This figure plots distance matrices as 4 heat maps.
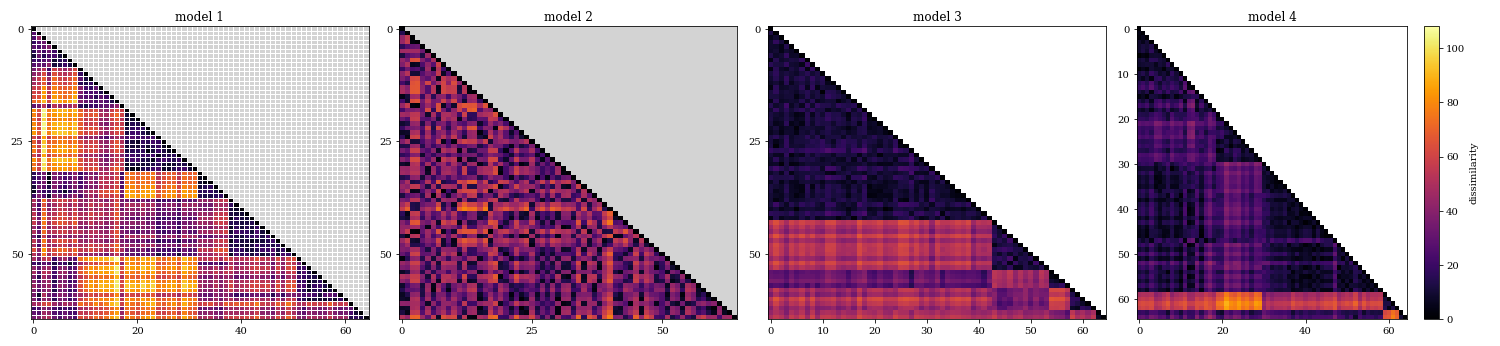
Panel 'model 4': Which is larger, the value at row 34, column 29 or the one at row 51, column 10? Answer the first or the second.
the first
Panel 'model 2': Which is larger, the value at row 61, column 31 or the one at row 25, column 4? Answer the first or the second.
the second
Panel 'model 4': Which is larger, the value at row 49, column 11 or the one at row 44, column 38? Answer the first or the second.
the first
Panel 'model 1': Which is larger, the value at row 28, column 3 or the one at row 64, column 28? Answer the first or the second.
the second
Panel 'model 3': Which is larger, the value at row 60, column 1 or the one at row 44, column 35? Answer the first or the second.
the first
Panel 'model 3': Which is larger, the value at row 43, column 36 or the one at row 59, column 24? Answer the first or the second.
the first
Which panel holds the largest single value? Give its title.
model 1
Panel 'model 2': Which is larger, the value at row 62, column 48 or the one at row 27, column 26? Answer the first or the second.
the first
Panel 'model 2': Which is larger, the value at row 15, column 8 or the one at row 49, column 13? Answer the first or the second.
the first
